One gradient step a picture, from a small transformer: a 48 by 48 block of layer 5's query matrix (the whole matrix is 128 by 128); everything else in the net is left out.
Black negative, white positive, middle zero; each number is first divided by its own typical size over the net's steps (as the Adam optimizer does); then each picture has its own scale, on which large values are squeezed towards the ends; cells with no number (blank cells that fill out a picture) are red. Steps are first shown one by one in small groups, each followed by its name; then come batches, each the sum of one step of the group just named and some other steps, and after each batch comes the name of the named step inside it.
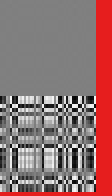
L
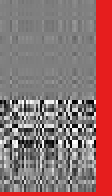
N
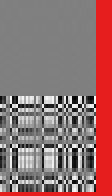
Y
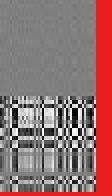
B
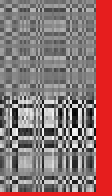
B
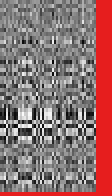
N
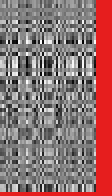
L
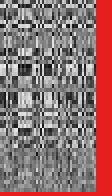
N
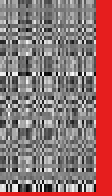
B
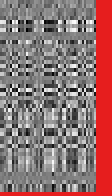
Y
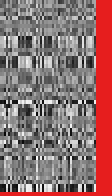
N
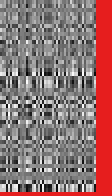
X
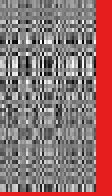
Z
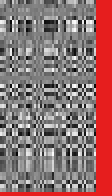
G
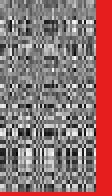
G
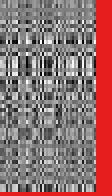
Z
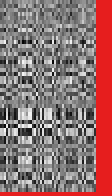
Z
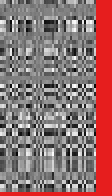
G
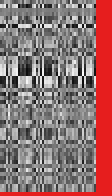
X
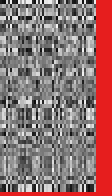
Z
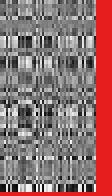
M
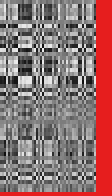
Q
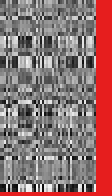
M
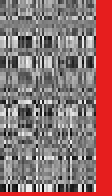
M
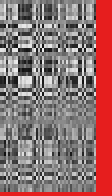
Q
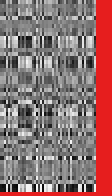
M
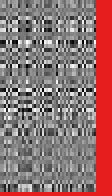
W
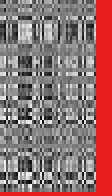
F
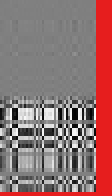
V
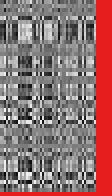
F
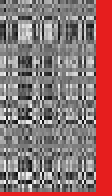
F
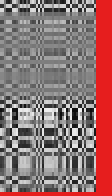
V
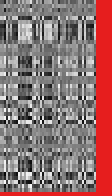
F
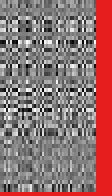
W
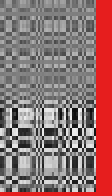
V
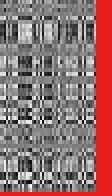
F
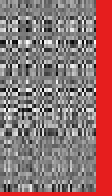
W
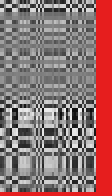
V
